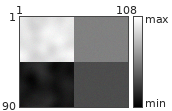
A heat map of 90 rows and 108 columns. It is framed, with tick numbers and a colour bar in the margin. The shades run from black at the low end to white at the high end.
The table splits into 2 rows of 2 panels. Panel 1,1: very high, smooth, faint in contrast. Panel 1,2: middling, flat. Panel 2,1: very low, smooth, faint in contrast. Panel 2,2: low, flat.
